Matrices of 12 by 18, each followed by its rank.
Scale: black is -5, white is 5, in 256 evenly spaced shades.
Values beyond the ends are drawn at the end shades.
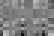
two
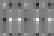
one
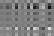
one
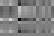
one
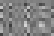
two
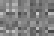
two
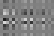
one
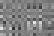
two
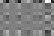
one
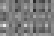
two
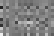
two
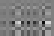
one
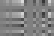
one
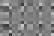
two
